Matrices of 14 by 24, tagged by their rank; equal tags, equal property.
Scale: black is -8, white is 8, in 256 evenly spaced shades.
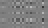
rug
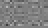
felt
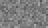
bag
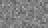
bag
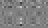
felt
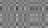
rug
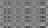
rug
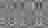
felt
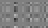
rug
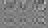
felt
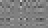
felt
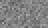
bag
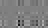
rug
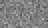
bag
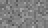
bag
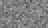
bag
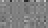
felt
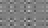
rug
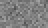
bag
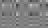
rug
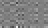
felt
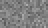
bag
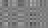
rug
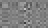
felt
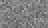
bag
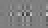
rug
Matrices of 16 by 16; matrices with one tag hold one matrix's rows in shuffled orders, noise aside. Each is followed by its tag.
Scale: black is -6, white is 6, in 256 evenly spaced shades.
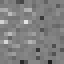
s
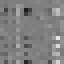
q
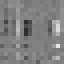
q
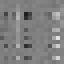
q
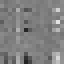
q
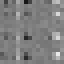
q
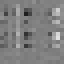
q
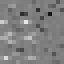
s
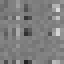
q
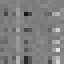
q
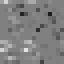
s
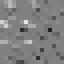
s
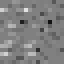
s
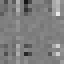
q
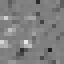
s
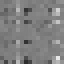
q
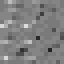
s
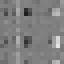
q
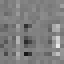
q
